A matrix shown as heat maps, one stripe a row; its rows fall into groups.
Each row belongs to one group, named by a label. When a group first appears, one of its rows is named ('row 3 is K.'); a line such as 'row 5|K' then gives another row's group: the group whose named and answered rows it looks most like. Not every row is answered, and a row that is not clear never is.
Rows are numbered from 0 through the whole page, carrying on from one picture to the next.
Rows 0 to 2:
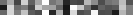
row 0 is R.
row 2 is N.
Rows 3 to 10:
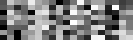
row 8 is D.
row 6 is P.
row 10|D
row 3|P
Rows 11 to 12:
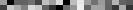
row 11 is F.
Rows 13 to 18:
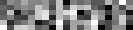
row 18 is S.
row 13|R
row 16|D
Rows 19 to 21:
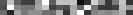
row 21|F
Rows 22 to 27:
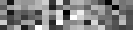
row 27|P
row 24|F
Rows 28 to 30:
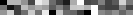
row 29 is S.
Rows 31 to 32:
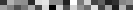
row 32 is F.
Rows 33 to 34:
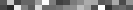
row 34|P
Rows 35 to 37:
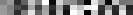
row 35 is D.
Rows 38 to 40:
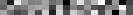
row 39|R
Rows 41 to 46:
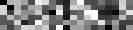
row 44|N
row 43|S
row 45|P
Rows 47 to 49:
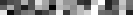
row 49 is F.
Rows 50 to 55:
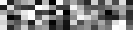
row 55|R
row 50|F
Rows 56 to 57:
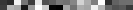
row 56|P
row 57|P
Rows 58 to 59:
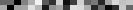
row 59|S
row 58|R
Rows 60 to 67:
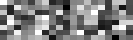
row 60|R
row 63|N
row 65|R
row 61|P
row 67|P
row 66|P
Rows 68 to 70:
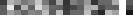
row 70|R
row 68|R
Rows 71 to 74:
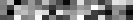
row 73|S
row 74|P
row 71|R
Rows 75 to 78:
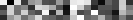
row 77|N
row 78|P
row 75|S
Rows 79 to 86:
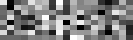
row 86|F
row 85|S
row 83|F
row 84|D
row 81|R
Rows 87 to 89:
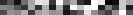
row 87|D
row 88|F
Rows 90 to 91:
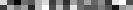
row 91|N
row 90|R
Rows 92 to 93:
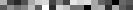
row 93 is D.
